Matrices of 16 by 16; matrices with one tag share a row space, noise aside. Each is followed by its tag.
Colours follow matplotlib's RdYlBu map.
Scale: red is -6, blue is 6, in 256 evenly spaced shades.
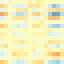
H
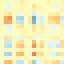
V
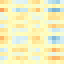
H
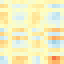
H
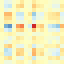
V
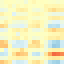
H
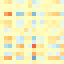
V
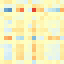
V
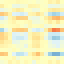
H
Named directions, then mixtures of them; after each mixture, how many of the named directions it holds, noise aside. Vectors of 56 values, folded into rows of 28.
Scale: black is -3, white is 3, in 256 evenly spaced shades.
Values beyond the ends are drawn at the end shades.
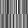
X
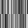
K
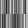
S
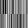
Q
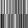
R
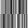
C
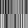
one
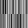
one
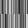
one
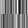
two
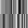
one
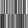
two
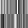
three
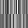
one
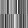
three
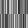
two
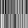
one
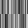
one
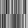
one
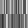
two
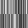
two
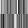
three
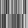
one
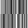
one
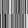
two
